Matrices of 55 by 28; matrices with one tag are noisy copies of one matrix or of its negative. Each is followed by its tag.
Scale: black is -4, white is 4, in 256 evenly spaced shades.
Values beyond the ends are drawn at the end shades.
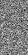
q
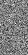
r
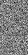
r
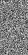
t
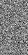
r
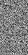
r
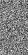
t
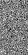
t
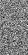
q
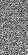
q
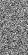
q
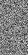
r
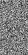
t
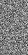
r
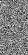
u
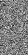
u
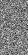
q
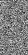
u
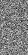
q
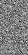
r
